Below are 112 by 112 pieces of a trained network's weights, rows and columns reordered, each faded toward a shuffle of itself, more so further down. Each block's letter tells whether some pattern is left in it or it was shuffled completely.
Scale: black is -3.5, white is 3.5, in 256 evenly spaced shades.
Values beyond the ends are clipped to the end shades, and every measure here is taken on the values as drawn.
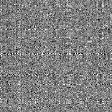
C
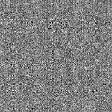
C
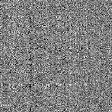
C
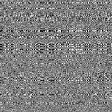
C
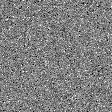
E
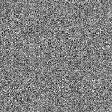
C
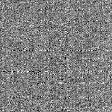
C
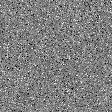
E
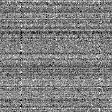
C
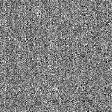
C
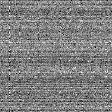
C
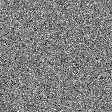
E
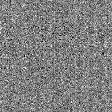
C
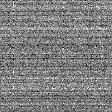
C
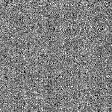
C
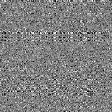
C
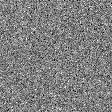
E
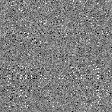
C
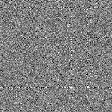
C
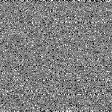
C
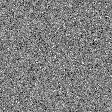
E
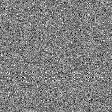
C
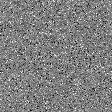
E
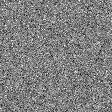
E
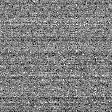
C
